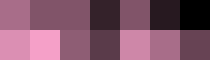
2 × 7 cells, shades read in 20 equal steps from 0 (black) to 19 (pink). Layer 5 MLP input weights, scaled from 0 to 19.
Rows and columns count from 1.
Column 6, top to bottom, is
3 13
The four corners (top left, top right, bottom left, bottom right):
13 0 17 8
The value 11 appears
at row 2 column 3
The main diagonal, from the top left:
13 19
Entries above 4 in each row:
4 7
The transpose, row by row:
13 17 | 10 19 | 10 11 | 4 7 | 10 16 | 3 13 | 0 8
